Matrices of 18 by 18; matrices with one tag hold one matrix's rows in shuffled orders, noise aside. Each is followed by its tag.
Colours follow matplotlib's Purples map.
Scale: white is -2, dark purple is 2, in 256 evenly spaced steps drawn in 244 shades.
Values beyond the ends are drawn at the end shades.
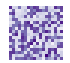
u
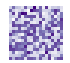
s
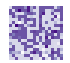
s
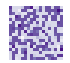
u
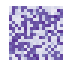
u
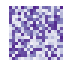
u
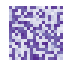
u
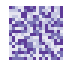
s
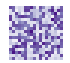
s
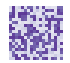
u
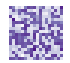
s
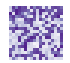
s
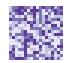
s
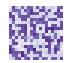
u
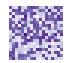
u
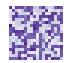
s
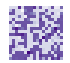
s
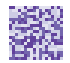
s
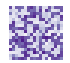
s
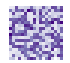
s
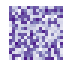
u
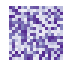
u
